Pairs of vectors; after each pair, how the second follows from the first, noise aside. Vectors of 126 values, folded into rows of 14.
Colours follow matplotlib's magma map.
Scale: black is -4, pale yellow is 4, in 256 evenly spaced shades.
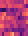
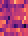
reversed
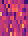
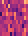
negated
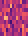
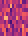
copied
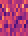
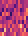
reversed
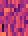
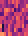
copied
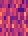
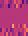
partly zeroed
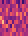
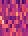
copied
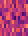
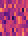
reversed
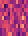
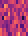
negated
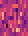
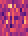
reversed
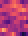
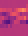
partly zeroed
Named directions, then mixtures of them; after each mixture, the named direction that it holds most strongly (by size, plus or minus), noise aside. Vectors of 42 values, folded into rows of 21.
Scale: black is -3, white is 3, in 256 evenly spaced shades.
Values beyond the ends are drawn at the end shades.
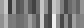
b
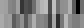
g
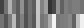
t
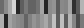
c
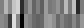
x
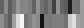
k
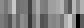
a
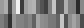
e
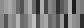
c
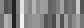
x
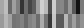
g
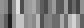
e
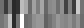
x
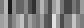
b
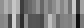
x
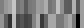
a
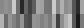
g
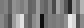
k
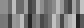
a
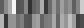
c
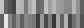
c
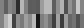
e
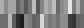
k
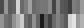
k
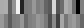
e
